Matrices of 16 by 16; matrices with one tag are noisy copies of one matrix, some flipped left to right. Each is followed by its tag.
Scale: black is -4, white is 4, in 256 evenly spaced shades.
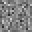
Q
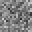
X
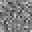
X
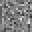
Q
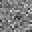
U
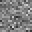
U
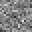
U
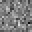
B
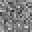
X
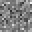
X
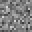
B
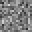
Q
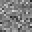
U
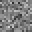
U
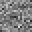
U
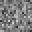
B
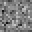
B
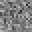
X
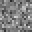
B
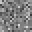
X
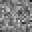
B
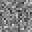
X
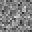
B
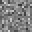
Q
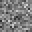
U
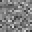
U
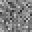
X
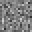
Q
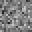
B
